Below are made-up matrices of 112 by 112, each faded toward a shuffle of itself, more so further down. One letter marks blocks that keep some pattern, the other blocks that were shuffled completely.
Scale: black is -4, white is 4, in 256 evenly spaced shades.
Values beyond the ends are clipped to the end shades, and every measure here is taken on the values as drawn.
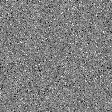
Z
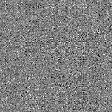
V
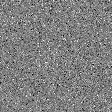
Z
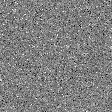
Z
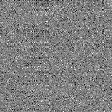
V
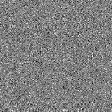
V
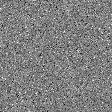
Z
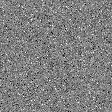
Z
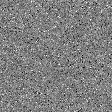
Z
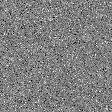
Z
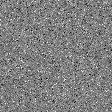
Z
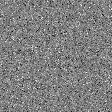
Z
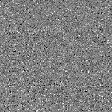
V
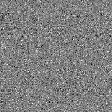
V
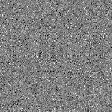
V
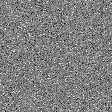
Z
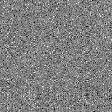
V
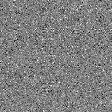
V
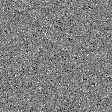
Z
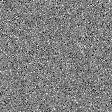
Z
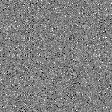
V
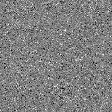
V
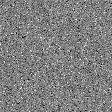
Z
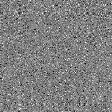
V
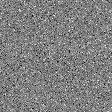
Z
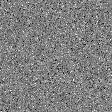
Z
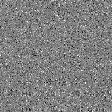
V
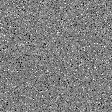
Z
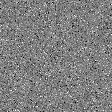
Z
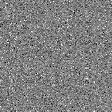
V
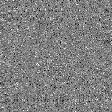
V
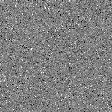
V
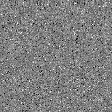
V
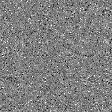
V
